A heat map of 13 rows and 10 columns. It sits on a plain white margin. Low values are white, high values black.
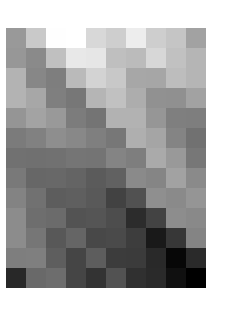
The grain runs diagonally down to the right. Values rise toward the bottom. The bottom right is the ninth with the highest average. The ninth with the lowest average is the top middle.
